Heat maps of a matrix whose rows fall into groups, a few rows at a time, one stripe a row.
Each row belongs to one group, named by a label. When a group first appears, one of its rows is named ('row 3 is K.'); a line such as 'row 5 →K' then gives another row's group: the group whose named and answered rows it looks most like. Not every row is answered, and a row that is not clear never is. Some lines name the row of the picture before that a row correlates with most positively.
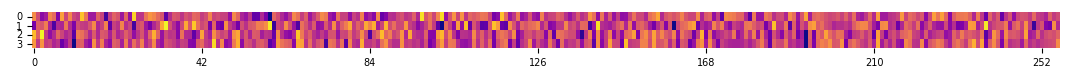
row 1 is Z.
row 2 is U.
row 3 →U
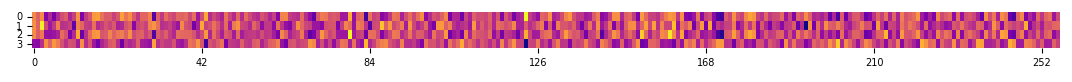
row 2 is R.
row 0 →R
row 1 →U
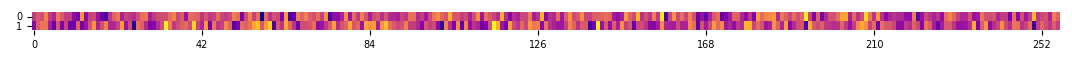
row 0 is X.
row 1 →Z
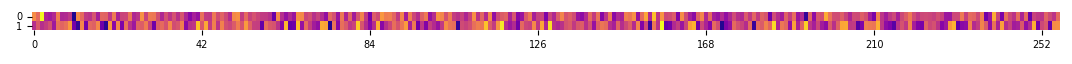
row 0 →U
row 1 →X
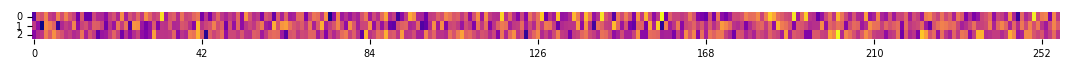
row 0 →X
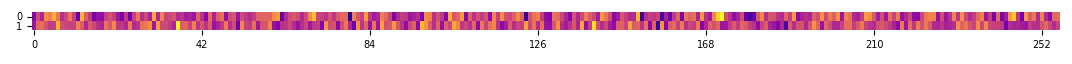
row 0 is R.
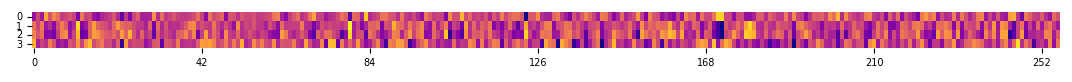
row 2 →R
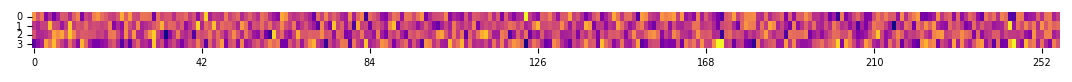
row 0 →R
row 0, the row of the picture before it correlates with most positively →2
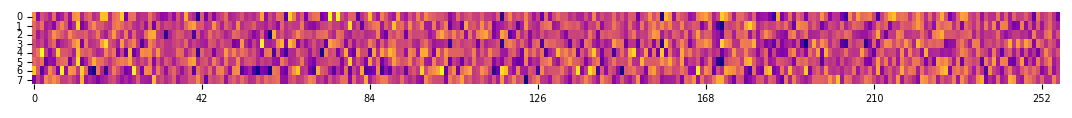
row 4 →U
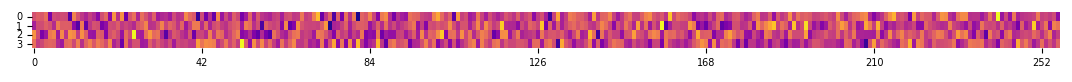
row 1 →X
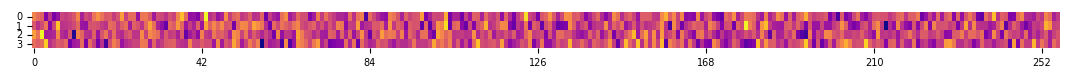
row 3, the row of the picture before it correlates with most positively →1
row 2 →U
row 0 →R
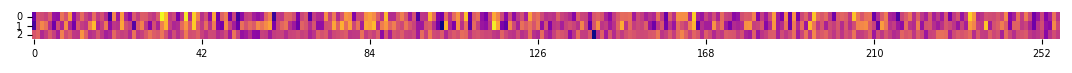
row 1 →Z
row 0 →Z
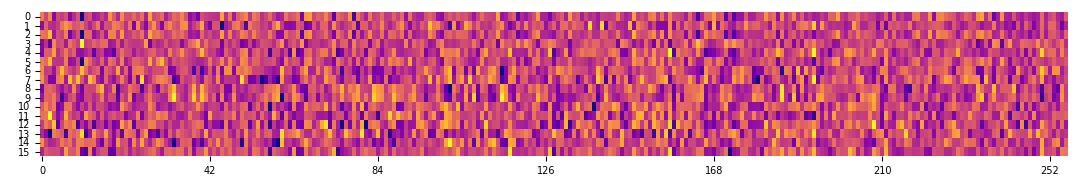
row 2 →U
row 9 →Z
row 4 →X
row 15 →X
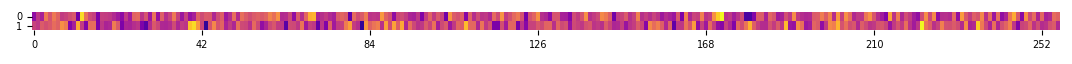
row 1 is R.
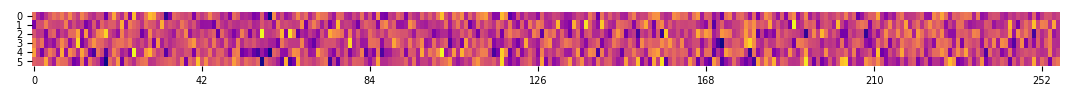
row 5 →X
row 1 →X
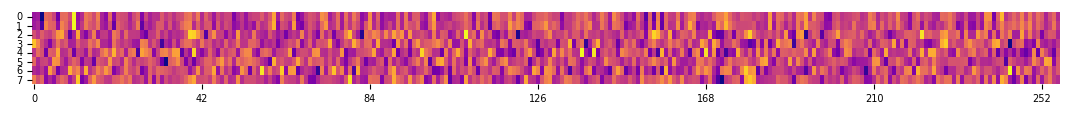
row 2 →R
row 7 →R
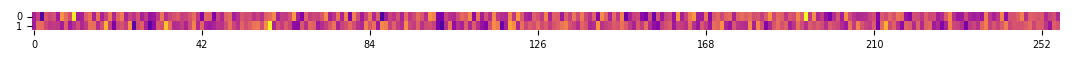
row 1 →Z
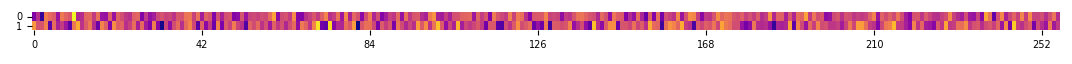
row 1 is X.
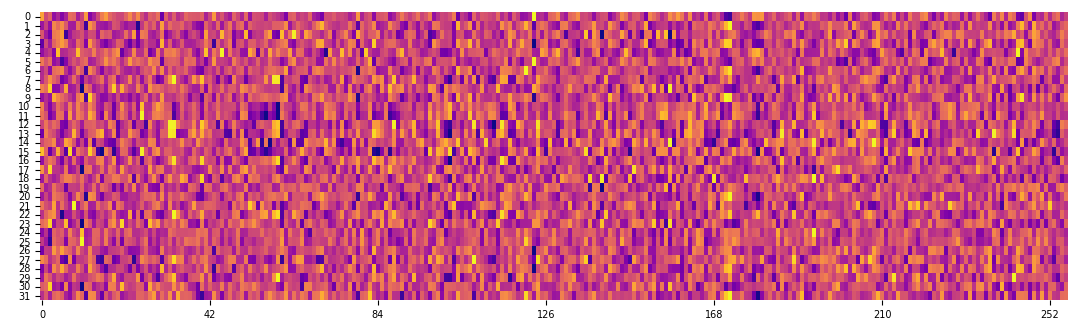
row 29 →Z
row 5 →R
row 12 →Z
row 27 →Z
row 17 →U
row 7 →Z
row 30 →U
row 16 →Z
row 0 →R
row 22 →Z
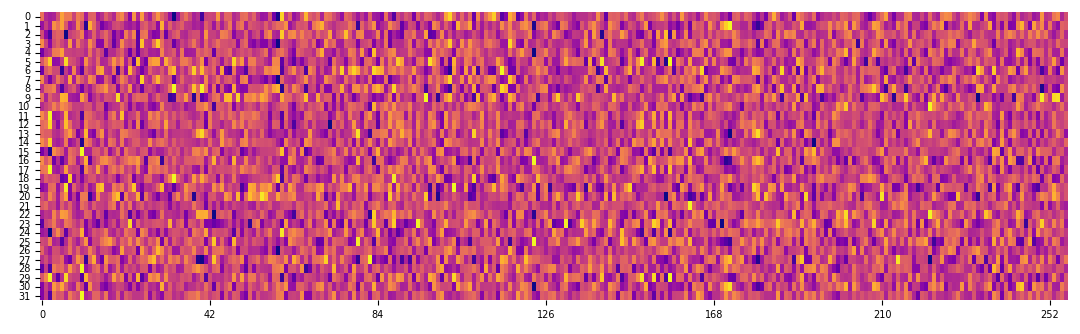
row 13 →R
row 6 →Z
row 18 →Z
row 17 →U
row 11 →U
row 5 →U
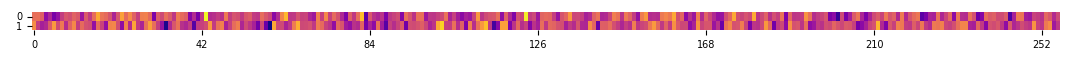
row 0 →R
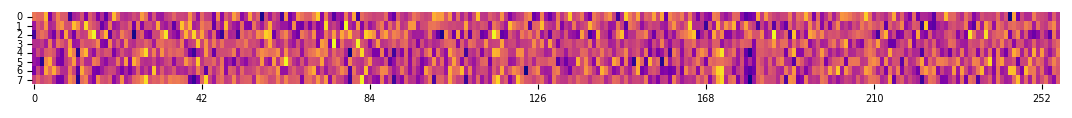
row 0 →X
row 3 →X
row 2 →Z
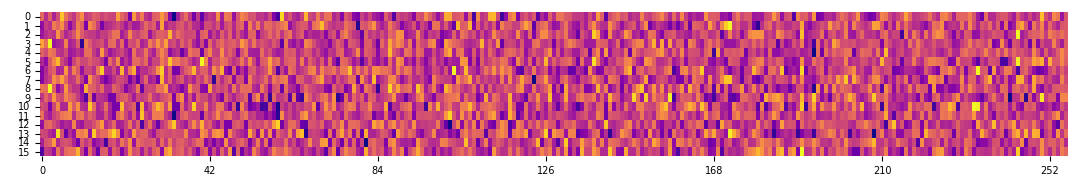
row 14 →X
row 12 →Z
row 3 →U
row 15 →X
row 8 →U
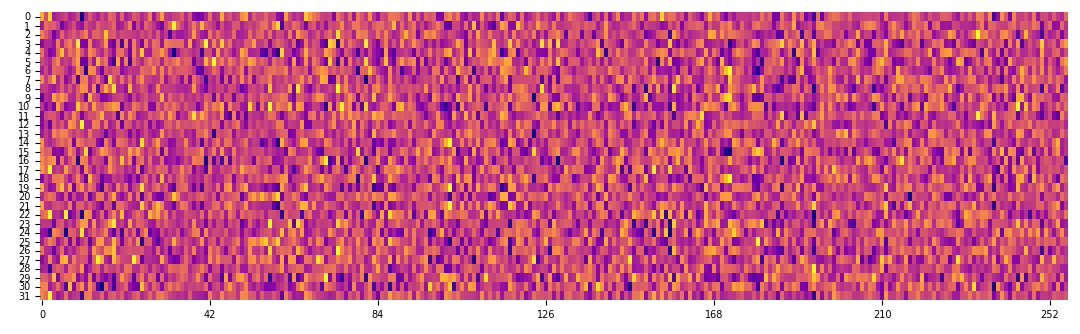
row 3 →X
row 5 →X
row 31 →U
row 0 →U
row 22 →U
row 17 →U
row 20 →Z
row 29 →X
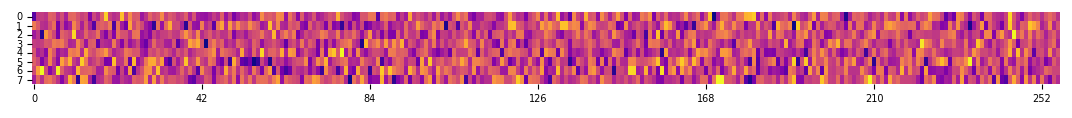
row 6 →U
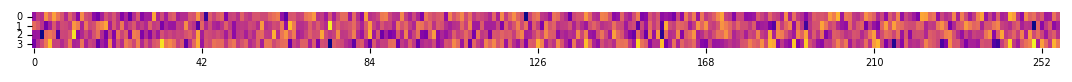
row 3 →X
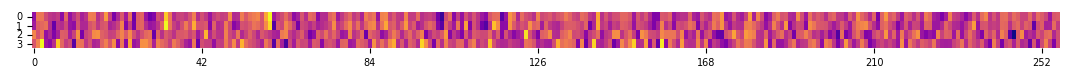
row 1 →Z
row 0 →Z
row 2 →R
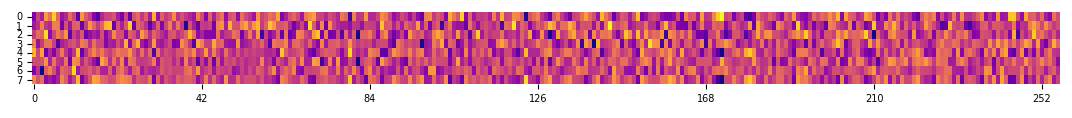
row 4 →R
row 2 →X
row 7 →R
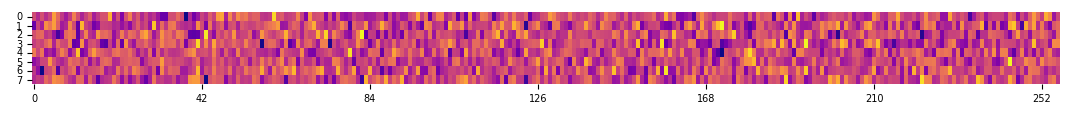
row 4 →R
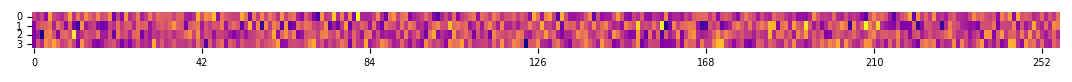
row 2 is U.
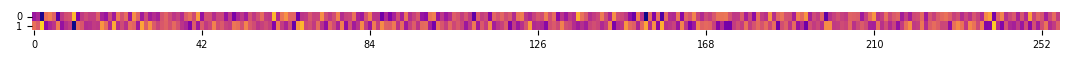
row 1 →U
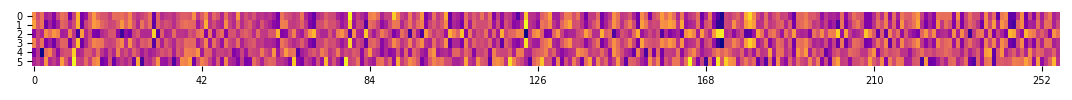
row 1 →R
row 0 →R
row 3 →R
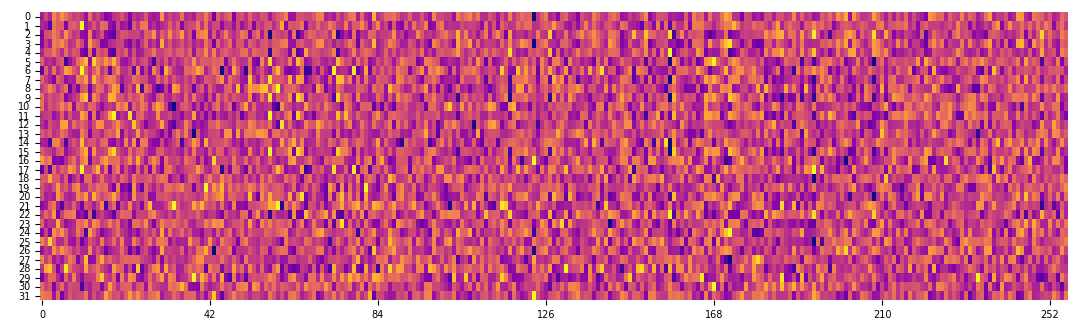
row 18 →U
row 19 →X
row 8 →Z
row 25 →U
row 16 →R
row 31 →R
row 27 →R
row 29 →Z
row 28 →U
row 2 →X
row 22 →X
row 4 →X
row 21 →Z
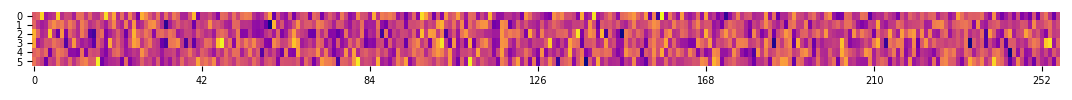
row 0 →U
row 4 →X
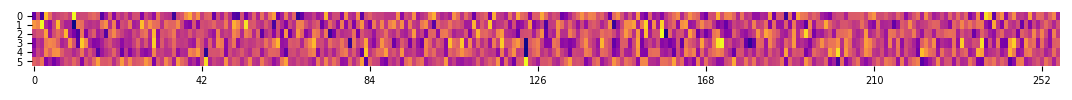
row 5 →R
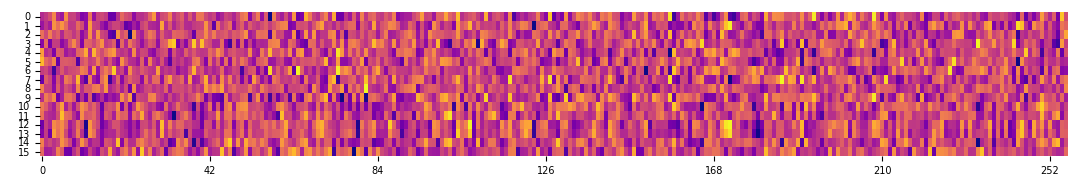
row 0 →X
